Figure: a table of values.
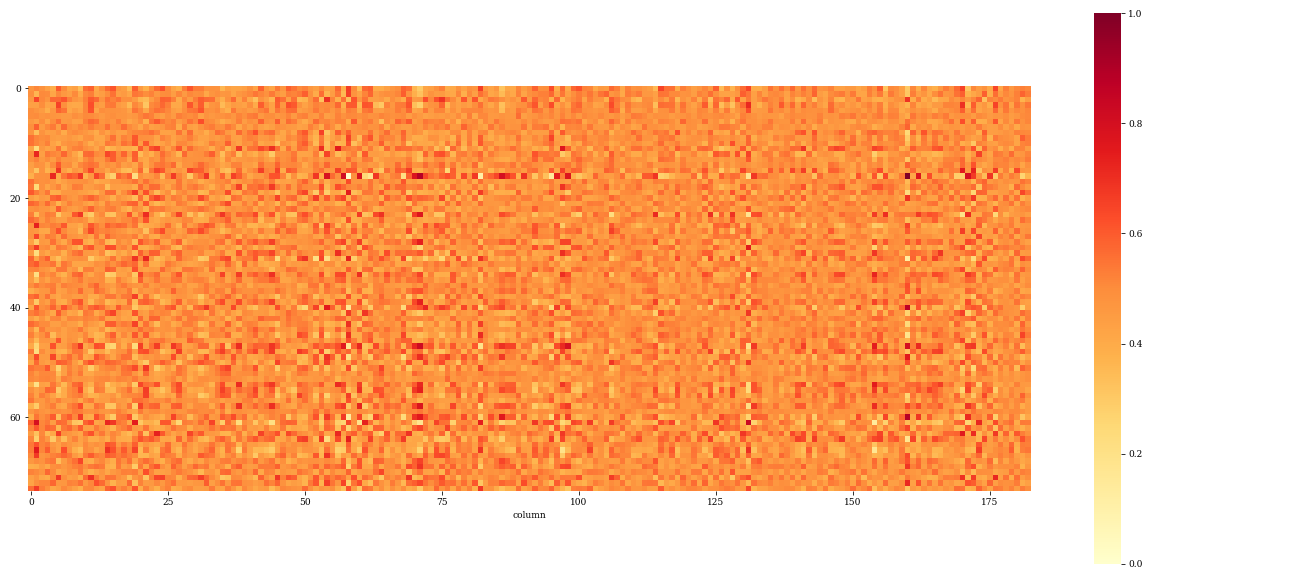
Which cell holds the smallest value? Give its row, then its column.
16, 58
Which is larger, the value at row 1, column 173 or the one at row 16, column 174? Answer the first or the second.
the first
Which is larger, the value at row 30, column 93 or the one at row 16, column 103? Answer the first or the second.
the second
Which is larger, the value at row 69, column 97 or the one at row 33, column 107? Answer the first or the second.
the first
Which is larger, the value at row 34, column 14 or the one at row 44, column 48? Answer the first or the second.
the second
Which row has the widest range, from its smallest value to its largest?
16
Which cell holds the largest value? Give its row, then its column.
16, 160
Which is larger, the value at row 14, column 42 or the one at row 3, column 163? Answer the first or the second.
the first
